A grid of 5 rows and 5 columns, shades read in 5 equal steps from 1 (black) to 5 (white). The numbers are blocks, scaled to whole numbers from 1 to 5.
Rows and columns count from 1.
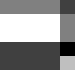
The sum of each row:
14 23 23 9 12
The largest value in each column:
5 5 5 5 4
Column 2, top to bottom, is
3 5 5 2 2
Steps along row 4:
same same same down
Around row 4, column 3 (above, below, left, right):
5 2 2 2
